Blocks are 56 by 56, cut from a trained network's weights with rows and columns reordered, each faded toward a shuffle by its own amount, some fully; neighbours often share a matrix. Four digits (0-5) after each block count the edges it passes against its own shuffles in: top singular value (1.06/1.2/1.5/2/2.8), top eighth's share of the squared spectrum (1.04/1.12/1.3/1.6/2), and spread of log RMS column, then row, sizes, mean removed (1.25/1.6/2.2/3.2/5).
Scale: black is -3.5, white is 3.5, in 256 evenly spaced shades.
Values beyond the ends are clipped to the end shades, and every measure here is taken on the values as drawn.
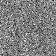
0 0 0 0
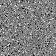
0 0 0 0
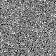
1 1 0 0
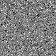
1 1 0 0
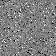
0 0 0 0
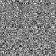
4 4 1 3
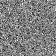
1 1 0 0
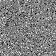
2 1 0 0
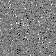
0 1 0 0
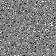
0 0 0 0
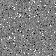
0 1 0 0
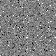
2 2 0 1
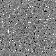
1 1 1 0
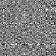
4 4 2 2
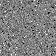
0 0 0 0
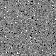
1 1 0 0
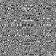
4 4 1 3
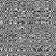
4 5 2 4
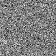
2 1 0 1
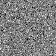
1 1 0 0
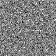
2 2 0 1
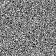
0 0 0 0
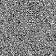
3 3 0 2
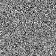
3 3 0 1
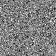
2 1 0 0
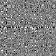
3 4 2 2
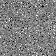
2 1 0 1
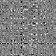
3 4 2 2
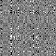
3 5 3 2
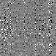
3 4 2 2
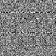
4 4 0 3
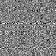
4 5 0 3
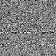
3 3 0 2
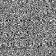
3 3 0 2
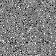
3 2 0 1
